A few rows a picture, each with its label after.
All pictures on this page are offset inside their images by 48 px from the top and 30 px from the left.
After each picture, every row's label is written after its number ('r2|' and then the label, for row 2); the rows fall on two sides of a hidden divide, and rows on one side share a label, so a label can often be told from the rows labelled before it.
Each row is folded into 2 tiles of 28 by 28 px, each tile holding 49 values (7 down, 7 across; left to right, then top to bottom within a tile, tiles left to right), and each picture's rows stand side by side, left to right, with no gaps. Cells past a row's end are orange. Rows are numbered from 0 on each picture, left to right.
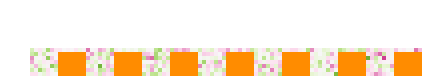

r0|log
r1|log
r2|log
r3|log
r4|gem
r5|log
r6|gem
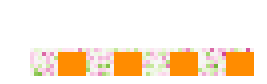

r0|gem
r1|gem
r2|log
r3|log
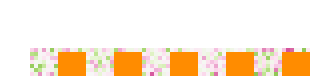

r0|log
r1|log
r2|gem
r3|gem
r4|log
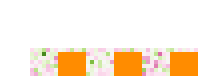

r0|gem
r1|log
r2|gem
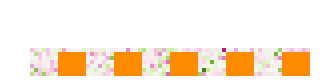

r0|log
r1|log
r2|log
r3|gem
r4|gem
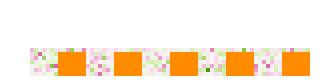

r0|gem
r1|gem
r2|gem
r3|log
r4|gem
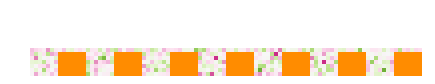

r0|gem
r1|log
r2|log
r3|gem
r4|gem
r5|log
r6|log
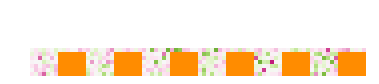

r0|gem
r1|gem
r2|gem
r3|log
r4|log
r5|log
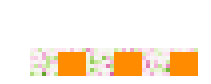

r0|log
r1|log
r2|gem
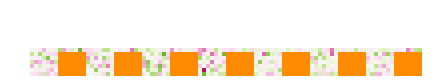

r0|log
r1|log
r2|log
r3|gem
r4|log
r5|log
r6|log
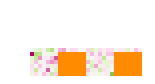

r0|gem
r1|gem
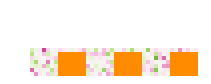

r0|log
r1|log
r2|gem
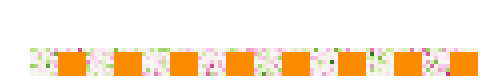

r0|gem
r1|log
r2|gem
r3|log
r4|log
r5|gem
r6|log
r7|gem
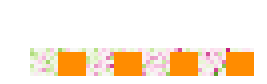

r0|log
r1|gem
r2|gem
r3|gem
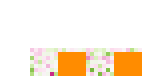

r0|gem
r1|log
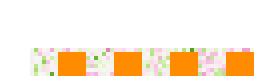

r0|log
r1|gem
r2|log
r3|gem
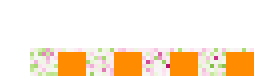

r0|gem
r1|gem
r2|gem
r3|log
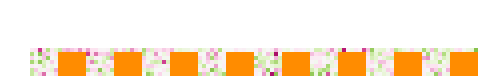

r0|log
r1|gem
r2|log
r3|log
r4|log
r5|log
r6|log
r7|log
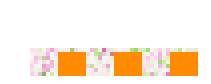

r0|gem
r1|log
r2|log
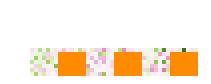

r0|log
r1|gem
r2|gem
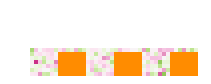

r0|gem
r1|log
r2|log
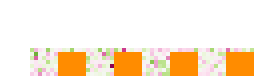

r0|log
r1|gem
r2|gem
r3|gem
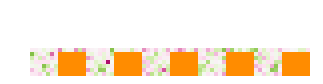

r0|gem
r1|log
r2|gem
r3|log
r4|log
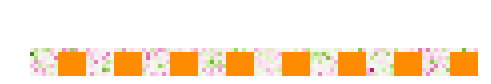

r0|gem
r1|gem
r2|gem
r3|log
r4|gem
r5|log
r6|log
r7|gem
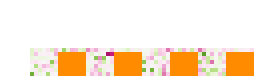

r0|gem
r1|gem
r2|log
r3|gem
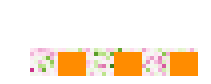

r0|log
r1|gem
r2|gem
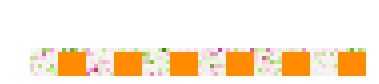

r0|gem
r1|gem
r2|log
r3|log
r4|log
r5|log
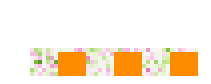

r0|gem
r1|gem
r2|log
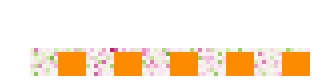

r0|log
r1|gem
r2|gem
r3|gem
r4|gem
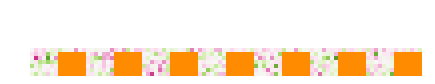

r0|log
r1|gem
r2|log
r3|log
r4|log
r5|log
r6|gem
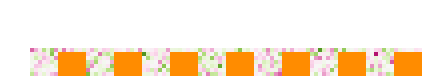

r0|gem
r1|log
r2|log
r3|log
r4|gem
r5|gem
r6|gem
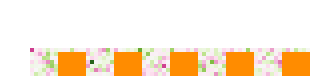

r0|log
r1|log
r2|gem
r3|log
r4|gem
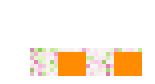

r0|gem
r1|gem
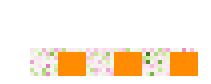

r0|log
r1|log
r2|log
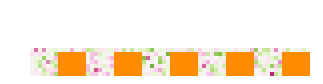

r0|log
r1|gem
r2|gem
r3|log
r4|log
